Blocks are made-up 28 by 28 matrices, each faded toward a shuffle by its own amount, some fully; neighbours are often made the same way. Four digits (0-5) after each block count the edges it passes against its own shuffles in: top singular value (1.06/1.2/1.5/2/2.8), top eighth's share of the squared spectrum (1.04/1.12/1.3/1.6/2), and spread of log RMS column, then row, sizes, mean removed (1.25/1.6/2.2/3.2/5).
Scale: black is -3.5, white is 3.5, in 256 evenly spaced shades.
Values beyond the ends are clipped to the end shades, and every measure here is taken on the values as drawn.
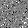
0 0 0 0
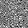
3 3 0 1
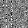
2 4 2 0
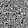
0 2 0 0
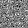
0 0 0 0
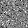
0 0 0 0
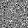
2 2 1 0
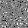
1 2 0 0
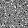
0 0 0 0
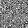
0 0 0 1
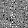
2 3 2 0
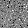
0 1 0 0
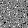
0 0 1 0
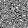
2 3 0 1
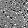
1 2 0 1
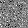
0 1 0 0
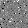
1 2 0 1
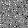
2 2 0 0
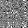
3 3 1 1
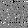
3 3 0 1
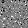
2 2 0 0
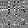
4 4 2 2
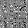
3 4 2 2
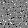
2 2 0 0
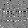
4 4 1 2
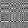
4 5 2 4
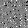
2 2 1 0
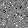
0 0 0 0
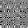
4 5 2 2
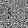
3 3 1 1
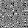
3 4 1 1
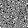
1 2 0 0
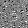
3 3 0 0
